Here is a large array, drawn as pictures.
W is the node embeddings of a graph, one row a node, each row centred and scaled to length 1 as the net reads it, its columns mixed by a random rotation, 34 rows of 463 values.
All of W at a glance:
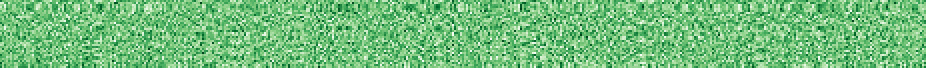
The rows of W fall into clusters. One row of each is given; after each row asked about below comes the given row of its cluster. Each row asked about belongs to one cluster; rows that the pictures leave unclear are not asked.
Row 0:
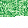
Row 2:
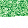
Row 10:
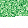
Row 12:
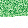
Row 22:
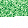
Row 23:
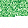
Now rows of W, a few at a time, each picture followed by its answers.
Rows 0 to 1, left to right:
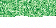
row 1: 22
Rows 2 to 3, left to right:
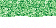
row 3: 2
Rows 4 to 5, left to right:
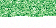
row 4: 2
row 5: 2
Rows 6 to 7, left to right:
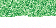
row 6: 10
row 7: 12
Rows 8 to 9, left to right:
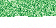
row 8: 22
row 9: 23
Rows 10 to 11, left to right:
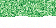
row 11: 0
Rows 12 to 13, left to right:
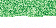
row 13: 2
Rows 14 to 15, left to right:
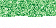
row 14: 2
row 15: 23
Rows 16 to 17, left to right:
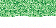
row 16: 12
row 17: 12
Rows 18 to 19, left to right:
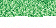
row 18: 23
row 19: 23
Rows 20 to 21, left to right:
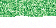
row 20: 0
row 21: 22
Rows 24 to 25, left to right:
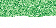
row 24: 12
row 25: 10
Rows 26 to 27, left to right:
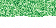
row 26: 12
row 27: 0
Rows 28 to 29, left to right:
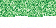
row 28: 23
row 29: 23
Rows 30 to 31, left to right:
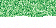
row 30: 12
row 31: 0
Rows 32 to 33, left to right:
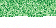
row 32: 10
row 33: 10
